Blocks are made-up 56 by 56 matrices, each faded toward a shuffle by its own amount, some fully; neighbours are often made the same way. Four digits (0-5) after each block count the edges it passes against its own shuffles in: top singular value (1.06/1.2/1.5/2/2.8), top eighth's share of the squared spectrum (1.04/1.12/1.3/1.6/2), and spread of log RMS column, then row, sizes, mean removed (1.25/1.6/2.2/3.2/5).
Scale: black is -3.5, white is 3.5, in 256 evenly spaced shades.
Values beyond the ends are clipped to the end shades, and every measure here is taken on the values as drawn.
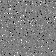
1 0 0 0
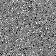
1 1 0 0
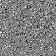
3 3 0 1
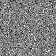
1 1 0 0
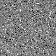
2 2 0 0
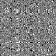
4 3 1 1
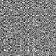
4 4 2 2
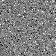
2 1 0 0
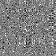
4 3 2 2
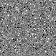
2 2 0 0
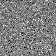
2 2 0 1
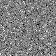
0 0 0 0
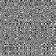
4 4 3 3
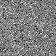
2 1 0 0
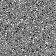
0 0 0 0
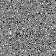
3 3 1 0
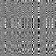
5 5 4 3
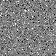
1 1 0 0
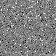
0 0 0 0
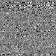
3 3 0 3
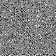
2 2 0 2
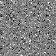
3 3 2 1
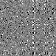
4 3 2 1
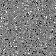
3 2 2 0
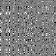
4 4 3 2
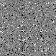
3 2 1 1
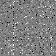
3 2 1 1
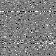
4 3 0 2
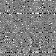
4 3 0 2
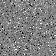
0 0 0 0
